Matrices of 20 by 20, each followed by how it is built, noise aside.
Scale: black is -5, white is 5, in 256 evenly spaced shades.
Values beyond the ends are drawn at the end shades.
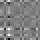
low rank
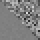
upper triangular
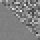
upper triangular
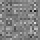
low rank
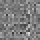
low rank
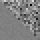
upper triangular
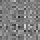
low rank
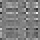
low rank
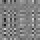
low rank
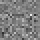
low rank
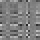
low rank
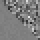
upper triangular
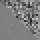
upper triangular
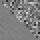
upper triangular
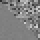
upper triangular
